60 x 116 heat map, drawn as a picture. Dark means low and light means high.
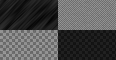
The table splits into 2 rows of 2 panels. Panel 1,1: very low, slanting up to the right, faint in contrast. Panel 1,2: middling, checkered. Panel 2,1: middling, checkered. Panel 2,2: very low, checkered, faint in contrast.
